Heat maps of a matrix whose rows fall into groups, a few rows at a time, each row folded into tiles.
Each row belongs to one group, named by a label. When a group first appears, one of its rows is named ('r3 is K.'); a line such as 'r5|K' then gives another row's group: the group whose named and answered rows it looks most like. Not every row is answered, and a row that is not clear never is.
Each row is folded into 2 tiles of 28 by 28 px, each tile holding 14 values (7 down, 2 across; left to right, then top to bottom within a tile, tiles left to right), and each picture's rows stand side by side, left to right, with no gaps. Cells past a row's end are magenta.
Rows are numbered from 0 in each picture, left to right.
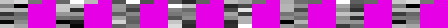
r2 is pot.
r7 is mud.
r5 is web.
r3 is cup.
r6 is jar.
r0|mud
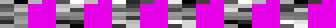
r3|jar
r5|jar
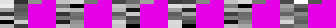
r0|web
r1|mud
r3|cup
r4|mud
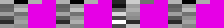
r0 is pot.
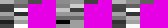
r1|web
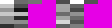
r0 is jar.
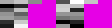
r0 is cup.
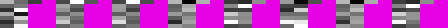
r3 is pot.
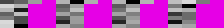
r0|cup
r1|pot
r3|mud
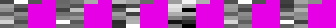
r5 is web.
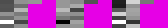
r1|web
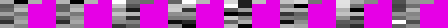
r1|pot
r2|jar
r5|mud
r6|jar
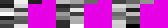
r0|web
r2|cup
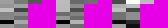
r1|web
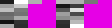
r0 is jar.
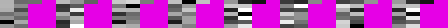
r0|web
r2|mud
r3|pot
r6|cup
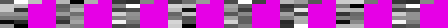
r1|pot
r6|mud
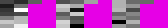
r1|cup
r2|web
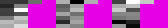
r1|pot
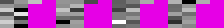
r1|web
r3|pot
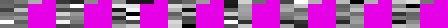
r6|pot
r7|mud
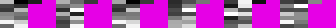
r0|jar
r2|jar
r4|web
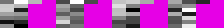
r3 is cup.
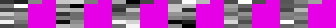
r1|mud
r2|jar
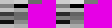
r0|mud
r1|mud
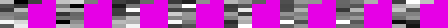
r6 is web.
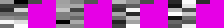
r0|jar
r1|web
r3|web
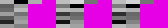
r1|mud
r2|mud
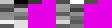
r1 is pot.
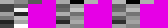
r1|pot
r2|pot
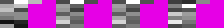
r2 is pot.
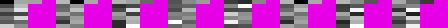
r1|pot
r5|pot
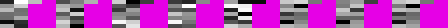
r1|cup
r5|mud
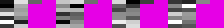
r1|mud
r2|jar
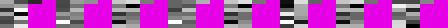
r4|mud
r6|mud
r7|cup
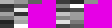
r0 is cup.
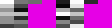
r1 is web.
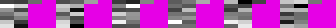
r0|cup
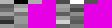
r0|pot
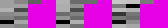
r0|web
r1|web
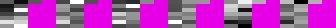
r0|jar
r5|pot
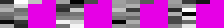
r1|jar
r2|web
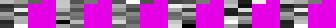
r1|web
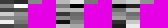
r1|mud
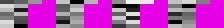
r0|cup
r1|pot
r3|mud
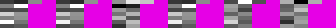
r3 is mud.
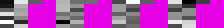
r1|web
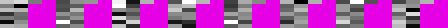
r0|mud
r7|cup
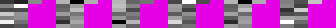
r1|pot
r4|pot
